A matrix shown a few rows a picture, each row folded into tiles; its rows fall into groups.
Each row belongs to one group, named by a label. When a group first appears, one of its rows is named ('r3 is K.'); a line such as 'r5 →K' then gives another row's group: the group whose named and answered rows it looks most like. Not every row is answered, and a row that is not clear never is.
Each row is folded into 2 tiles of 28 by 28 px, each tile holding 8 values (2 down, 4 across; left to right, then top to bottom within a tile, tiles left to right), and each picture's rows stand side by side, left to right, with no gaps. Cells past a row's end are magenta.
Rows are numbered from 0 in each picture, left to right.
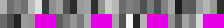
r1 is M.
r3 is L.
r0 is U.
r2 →L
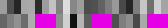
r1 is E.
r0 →M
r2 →M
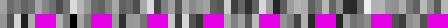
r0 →L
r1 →E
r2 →U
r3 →L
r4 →L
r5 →E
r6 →M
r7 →U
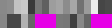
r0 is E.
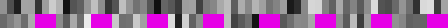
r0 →M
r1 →L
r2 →E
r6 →L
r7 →U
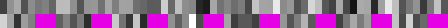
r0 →E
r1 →U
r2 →E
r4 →U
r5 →U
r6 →M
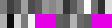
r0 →L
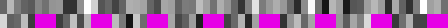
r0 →E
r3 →U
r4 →M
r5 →M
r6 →L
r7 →M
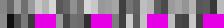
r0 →U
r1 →U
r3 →E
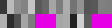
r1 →E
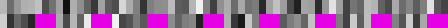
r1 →L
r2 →E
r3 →U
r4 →E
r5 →M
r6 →L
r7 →L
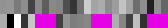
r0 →L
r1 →M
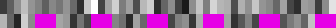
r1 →U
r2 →U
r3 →M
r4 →U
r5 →M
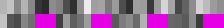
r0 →E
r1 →M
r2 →M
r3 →U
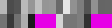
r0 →U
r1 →E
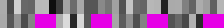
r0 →L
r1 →E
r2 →L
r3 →U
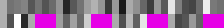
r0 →L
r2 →L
